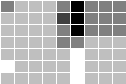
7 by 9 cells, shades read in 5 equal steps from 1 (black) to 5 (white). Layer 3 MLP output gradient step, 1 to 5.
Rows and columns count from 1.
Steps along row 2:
same same same down down up same same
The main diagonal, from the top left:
3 4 4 4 4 5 4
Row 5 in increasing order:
4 4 4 4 4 4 4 4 5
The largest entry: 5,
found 4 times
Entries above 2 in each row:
8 7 8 9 9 9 9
